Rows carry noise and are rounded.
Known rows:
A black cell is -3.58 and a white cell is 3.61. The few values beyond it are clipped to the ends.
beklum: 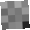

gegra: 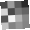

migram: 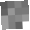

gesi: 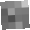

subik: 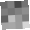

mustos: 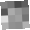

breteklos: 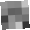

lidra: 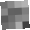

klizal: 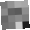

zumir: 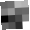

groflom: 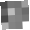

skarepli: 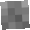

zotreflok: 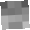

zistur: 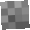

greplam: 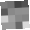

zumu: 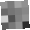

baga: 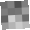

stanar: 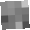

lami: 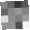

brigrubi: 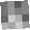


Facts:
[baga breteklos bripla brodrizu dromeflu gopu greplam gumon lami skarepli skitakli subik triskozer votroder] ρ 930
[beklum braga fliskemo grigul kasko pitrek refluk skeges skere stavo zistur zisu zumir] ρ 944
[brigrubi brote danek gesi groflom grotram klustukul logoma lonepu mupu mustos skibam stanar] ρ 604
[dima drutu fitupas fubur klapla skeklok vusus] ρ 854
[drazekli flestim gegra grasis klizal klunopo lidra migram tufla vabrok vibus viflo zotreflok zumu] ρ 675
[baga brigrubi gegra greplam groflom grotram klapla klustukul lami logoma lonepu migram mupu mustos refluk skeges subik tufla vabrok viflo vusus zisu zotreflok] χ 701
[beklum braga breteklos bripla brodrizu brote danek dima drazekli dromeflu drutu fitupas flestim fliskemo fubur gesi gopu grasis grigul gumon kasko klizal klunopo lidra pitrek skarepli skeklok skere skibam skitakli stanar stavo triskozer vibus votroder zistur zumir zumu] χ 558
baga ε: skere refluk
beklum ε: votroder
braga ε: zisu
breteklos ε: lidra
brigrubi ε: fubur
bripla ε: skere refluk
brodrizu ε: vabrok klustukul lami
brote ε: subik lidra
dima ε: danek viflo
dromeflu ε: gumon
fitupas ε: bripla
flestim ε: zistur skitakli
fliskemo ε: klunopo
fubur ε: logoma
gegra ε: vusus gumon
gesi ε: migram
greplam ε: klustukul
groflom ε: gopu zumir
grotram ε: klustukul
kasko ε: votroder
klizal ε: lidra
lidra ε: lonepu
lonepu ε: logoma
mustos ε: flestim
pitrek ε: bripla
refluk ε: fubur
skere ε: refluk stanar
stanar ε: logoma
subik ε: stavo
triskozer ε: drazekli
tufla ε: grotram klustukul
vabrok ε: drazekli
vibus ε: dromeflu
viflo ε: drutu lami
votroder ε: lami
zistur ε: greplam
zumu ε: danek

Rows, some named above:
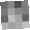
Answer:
lonepu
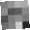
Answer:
klizal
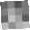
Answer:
lonepu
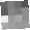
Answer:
tufla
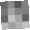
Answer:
lonepu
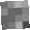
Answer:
lidra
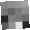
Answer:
fitupas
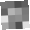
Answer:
klustukul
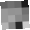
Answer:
zisu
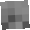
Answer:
skeklok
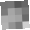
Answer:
mupu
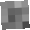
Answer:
grasis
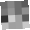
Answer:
refluk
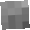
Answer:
skibam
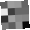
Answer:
vibus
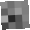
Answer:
drutu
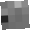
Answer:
stavo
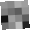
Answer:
pitrek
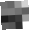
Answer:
gopu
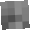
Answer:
skeklok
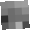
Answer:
fubur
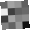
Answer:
vibus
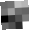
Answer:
zumir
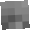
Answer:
skeklok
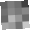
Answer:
skeges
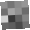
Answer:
danek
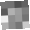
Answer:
grotram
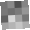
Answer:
baga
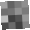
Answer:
skitakli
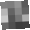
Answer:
klunopo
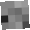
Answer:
skere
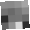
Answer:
fitupas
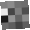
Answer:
gumon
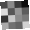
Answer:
vusus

